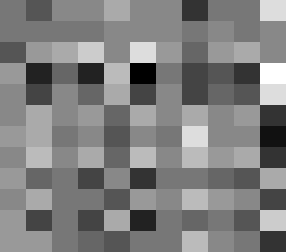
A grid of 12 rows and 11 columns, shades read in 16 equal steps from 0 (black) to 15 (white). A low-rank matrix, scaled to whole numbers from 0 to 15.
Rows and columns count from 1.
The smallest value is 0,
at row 4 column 6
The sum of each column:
96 87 90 83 92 83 92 93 90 84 93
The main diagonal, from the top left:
7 7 10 2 10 10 7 11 6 8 12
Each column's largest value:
9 11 10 12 11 13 9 13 9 10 15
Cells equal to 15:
1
